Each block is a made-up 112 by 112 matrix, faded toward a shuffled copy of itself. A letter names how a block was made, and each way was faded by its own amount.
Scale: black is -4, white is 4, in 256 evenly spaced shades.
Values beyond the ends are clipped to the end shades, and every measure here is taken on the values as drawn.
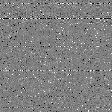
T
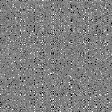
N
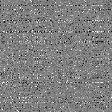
T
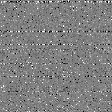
T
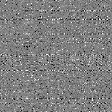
T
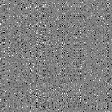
N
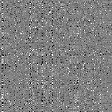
N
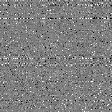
T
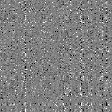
N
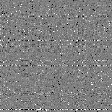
T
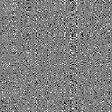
N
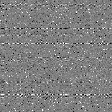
T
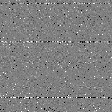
T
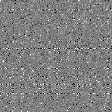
T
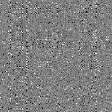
N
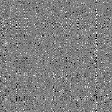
N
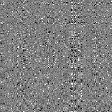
N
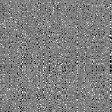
N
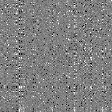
N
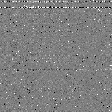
T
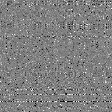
T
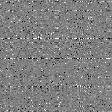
T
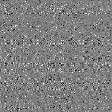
T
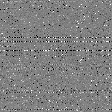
T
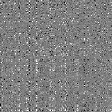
N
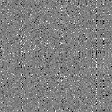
N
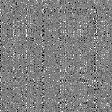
N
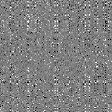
N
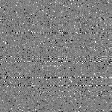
T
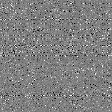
T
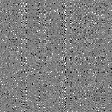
N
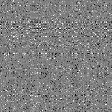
T
